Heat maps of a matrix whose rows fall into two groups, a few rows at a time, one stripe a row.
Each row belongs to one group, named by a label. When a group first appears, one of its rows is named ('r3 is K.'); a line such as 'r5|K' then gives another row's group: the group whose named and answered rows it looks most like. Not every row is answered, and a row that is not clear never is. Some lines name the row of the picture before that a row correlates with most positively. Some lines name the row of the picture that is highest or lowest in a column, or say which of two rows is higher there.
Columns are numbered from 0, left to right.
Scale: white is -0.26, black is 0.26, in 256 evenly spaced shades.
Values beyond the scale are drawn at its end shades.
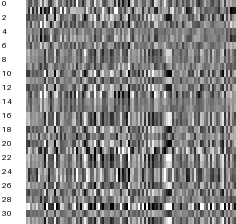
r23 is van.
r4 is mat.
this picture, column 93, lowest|29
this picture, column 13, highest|29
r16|van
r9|mat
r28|mat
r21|mat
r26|van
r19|mat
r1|mat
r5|mat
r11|van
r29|van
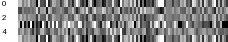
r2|van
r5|van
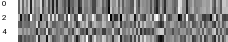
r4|van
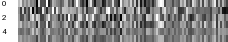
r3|van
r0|van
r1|mat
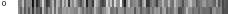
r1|mat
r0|mat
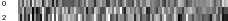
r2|mat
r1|mat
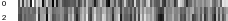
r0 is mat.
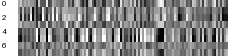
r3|van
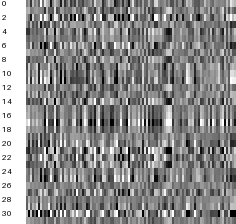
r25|mat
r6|mat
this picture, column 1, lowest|17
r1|van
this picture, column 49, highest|30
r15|van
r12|van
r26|van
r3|mat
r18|van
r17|van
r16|van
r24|mat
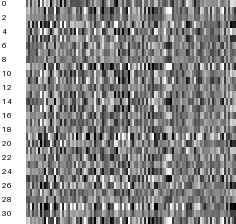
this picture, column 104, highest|29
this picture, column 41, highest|29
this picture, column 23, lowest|3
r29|mat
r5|mat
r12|van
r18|van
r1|van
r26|mat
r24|van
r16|van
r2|van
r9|van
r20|mat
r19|mat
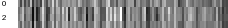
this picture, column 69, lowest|0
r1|mat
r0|mat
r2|mat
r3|mat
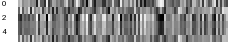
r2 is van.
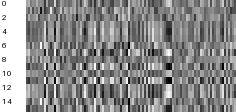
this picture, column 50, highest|7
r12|van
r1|mat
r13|van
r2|mat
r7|van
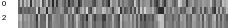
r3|van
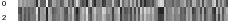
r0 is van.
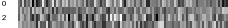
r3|van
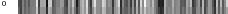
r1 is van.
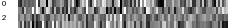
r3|mat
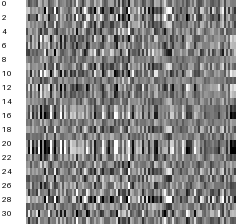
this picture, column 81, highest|21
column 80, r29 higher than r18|No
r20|mat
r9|van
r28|van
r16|mat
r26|mat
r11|mat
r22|mat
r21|mat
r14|van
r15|mat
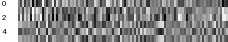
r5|van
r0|mat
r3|van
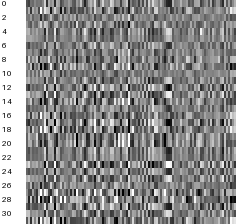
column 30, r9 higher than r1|No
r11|van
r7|mat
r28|mat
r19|mat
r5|van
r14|mat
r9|mat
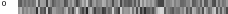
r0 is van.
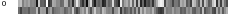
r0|van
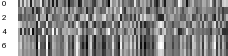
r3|van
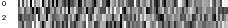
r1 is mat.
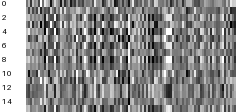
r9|van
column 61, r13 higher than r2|No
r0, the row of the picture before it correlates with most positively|3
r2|van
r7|mat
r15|van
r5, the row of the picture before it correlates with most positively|3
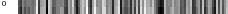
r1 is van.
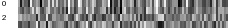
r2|van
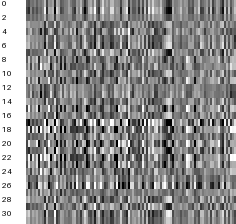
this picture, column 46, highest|26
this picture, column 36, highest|17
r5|van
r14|van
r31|van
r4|mat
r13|mat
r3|van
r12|mat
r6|van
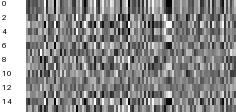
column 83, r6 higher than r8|Yes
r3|van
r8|mat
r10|mat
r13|van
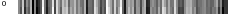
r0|mat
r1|mat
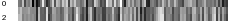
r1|van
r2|van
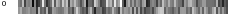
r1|van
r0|mat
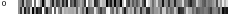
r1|mat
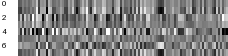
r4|mat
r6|van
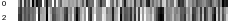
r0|mat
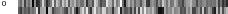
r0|mat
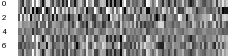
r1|mat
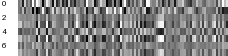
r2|van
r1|mat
